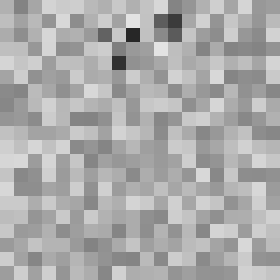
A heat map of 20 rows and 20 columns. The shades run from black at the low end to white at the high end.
The grain is fine, like static. On average the colour sits 70% of the way up the scale. In the top middle lies a patch that is rougher than the rest. No single row or column stands out from its neighbours. No regular stripes run through it.
